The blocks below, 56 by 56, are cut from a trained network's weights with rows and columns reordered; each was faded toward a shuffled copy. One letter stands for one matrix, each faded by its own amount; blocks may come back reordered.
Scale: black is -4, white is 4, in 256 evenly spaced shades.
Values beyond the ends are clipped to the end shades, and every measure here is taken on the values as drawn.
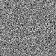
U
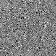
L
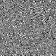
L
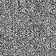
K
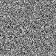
U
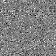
L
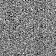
K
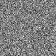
U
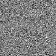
U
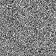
K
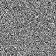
U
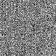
K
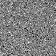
L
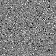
L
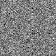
U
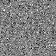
L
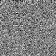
U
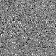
L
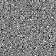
L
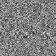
U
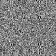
U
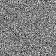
K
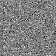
L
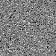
L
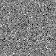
L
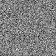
U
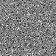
L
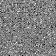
L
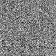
K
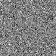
K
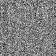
K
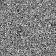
K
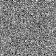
K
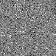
L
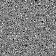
L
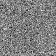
K
